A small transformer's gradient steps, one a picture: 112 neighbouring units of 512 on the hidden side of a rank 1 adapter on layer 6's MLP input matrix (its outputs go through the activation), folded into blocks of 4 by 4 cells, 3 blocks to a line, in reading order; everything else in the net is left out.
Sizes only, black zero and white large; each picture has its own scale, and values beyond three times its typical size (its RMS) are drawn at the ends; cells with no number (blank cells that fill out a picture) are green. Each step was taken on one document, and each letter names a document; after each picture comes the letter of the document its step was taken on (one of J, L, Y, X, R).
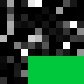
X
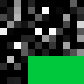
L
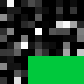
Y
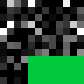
X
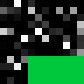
L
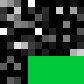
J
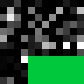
L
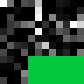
X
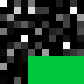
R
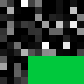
Y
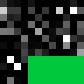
L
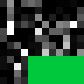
Y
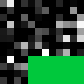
X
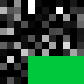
L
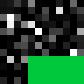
J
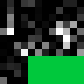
X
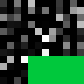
R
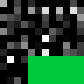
R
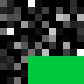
J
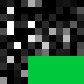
X
